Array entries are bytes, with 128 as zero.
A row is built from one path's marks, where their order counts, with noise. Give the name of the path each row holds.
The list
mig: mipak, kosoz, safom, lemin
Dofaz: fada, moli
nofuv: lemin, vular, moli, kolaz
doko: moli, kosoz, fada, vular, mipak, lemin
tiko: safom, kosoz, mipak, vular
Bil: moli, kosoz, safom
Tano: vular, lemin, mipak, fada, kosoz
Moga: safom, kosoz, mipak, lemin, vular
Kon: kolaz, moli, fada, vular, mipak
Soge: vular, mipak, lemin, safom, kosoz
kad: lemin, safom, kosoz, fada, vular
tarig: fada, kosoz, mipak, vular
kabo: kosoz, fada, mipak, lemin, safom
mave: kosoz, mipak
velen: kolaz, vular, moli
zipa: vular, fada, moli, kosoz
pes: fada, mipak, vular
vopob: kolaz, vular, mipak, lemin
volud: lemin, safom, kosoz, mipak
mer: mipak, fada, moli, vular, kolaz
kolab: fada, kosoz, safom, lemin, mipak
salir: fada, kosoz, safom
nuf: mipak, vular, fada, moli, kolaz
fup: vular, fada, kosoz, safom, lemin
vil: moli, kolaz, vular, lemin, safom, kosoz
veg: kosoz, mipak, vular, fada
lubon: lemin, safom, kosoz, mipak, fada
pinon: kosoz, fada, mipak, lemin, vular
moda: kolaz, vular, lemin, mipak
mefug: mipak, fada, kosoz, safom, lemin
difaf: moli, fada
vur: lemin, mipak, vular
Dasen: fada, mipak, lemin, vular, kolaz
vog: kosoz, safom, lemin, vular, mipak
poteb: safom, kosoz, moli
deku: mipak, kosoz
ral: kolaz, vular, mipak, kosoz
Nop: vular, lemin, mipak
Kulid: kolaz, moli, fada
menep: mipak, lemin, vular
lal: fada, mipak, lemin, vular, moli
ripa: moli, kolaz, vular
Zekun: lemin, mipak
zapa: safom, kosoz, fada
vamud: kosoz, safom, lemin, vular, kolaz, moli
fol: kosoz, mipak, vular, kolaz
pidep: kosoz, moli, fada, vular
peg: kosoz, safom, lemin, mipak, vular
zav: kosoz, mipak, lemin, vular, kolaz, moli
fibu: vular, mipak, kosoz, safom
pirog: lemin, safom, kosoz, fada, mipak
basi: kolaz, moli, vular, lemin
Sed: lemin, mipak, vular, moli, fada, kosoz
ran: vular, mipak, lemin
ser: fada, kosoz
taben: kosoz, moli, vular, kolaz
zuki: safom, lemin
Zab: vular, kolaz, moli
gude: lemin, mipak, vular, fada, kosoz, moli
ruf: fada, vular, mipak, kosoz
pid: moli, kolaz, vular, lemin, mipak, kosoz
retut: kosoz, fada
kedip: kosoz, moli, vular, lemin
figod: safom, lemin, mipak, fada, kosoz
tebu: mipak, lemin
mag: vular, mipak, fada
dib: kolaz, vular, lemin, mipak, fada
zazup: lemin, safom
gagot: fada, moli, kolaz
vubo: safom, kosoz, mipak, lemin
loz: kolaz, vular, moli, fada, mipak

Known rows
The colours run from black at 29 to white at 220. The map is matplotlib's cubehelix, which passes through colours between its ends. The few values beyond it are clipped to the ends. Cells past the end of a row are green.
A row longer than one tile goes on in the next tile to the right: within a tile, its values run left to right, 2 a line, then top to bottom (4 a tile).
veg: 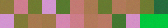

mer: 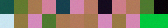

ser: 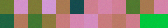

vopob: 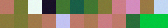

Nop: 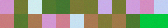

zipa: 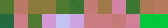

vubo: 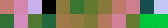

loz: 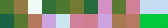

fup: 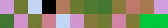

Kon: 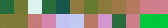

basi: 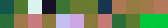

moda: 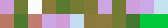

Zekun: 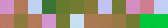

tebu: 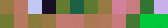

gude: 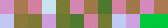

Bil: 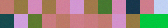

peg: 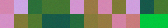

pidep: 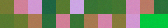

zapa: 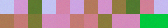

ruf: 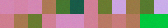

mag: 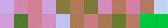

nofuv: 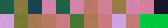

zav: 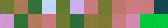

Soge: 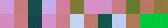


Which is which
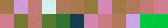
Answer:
Dofaz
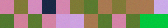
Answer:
zuki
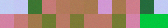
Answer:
lubon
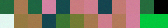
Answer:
fol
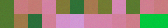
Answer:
Sed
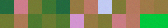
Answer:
vog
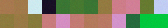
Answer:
ran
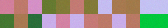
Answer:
mave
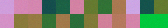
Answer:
tarig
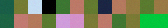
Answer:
kedip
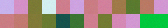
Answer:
poteb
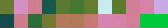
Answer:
pirog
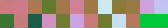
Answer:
volud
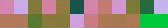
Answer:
deku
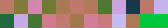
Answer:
salir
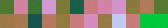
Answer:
Tano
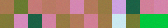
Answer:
fibu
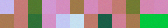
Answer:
vil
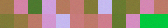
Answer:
difaf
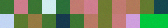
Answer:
lal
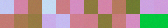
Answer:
retut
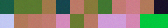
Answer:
nuf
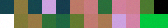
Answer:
Dasen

